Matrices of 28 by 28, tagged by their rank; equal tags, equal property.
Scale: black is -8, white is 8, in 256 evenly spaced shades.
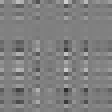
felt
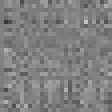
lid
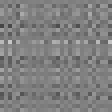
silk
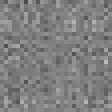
lid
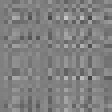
silk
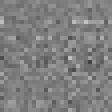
lid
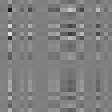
felt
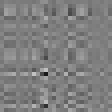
silk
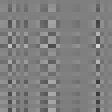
felt
